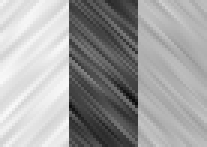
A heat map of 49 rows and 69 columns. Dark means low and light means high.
It is made of 1 by 3 panels. Panel 1,1: very high, slanting up to the right, faint in contrast. Panel 1,2: low, slanting down to the right. Panel 1,3: high, slanting down to the right, faint in contrast.
